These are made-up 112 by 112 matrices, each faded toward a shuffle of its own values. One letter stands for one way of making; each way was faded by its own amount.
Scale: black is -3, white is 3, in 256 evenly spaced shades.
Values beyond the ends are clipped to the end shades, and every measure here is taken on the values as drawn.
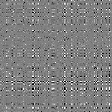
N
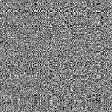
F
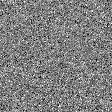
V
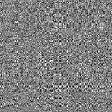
F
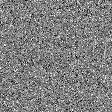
V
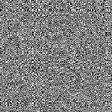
F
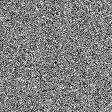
V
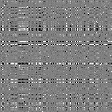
N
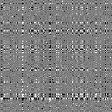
N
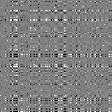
N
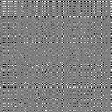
N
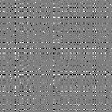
N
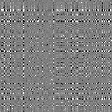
N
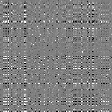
N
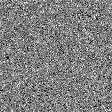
V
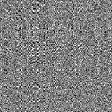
F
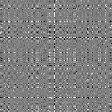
N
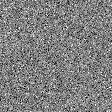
V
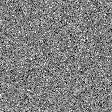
V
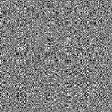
F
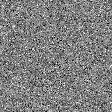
V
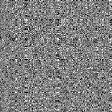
F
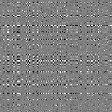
N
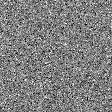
V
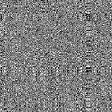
F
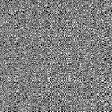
F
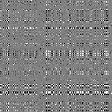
N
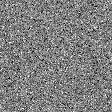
V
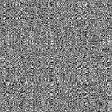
F
